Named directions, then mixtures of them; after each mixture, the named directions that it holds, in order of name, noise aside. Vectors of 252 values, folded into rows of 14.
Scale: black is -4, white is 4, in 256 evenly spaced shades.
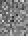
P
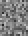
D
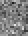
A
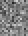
A, P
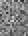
P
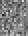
A, D, P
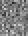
A, D, P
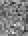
A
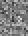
A, D, P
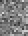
A, D, P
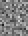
D, P
